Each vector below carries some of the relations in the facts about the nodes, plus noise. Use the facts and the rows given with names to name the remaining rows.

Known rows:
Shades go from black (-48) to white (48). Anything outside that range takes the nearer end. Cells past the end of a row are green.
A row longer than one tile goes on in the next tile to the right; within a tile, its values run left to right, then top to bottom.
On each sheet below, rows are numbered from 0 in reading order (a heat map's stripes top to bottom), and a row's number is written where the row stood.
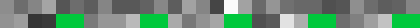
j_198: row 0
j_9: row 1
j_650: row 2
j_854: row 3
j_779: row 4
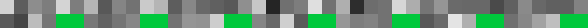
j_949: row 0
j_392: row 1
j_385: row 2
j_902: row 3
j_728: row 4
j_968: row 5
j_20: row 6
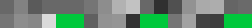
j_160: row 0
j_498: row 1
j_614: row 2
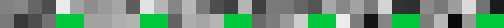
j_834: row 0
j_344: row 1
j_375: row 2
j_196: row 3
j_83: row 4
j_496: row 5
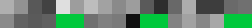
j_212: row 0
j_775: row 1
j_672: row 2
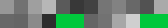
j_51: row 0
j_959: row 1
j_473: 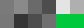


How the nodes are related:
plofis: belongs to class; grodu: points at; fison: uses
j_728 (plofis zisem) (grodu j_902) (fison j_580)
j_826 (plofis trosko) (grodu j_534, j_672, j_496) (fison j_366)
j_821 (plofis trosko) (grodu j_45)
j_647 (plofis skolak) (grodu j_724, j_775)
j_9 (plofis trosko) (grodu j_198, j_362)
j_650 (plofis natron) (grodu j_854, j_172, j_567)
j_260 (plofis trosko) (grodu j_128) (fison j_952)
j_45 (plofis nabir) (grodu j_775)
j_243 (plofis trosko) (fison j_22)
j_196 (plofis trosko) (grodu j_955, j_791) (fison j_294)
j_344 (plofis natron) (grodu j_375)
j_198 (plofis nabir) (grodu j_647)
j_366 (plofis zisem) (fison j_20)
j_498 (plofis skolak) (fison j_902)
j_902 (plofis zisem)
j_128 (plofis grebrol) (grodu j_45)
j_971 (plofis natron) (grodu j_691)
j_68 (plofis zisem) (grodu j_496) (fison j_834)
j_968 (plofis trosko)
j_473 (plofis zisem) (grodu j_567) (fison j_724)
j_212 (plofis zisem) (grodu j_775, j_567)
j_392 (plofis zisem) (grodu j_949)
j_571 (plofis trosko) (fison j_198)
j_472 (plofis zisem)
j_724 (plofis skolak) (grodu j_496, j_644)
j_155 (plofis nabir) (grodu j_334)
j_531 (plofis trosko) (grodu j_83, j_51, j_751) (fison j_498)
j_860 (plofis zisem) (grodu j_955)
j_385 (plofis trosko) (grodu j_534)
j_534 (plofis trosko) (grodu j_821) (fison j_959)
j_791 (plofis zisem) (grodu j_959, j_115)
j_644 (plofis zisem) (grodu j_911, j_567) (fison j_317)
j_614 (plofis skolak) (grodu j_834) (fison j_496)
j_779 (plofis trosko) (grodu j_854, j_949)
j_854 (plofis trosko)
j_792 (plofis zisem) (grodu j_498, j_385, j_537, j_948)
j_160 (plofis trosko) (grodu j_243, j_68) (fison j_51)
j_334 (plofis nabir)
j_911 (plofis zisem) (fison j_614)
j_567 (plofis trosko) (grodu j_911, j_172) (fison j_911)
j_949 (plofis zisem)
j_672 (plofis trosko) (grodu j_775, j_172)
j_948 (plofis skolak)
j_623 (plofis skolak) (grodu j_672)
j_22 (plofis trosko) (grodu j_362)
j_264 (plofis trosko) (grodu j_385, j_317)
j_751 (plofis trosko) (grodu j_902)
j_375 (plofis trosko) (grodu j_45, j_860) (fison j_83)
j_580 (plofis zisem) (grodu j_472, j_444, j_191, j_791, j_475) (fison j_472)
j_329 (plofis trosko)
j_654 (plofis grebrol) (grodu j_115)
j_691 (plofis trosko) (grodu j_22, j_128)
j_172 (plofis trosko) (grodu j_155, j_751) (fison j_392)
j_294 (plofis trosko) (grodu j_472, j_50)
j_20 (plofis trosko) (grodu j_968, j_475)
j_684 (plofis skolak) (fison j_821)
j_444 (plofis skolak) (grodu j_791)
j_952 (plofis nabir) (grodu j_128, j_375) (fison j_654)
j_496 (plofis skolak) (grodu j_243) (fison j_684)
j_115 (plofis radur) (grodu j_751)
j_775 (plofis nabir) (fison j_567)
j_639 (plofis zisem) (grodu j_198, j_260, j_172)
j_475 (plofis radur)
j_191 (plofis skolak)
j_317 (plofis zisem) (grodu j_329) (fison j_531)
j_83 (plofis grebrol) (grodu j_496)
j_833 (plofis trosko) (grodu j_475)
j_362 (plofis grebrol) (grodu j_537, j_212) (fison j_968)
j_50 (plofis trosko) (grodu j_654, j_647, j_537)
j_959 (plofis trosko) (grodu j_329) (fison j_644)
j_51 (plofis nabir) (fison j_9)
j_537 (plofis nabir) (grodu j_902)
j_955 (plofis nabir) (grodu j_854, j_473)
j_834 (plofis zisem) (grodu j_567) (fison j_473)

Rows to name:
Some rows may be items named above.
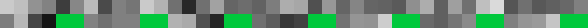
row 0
j_45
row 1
j_792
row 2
j_537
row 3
j_955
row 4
j_385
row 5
j_860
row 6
j_531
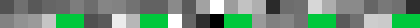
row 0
j_531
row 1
j_329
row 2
j_115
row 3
j_728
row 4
j_243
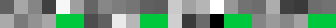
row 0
j_650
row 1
j_329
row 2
j_475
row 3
j_672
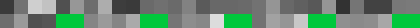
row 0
j_444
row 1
j_672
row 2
j_160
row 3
j_534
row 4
j_172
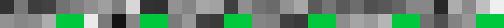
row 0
j_172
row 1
j_83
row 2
j_952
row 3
j_155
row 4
j_50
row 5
j_791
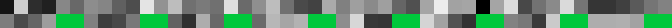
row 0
j_567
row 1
j_644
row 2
j_911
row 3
j_821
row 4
j_647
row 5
j_128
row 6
j_68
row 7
j_751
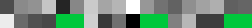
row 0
j_654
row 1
j_475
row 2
j_623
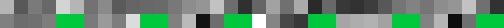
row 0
j_639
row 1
j_826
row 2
j_724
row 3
j_362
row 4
j_751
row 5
j_724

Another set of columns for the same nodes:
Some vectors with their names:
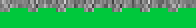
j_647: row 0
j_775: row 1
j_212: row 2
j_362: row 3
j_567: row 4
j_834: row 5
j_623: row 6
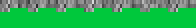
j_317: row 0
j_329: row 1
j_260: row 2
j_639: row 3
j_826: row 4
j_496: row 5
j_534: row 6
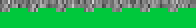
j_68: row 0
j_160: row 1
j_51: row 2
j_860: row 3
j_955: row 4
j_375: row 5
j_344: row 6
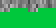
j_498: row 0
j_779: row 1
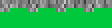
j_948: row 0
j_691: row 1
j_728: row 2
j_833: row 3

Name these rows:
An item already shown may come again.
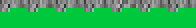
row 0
j_50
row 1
j_531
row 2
j_751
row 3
j_854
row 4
j_83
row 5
j_672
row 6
j_854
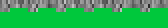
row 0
j_955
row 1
j_826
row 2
j_952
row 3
j_955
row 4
j_672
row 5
j_751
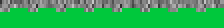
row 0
j_475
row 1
j_50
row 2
j_537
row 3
j_902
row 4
j_196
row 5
j_791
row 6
j_724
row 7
j_952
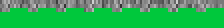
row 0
j_650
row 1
j_444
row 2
j_172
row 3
j_392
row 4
j_198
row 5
j_115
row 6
j_128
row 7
j_614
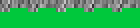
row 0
j_902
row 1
j_243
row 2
j_792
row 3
j_654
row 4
j_83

